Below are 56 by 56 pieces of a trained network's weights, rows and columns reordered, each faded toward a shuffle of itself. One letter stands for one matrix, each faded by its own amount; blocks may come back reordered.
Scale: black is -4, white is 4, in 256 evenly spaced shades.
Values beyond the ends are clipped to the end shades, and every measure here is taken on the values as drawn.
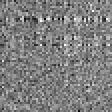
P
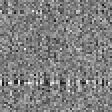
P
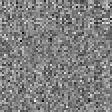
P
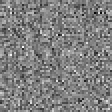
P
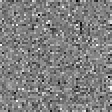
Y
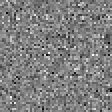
Y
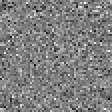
Y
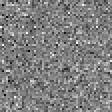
Y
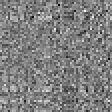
P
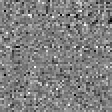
Y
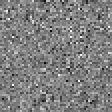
Y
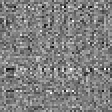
P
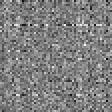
P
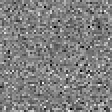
Y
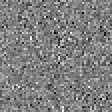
Y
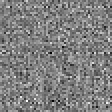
P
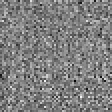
P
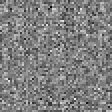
P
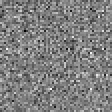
P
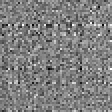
P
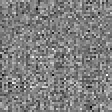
P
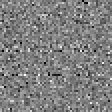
Y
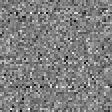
Y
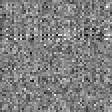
P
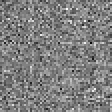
P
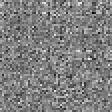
P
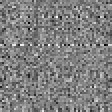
P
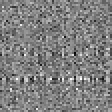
P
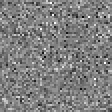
Y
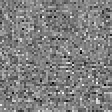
Y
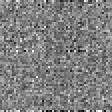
P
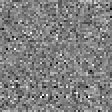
Y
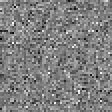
Y
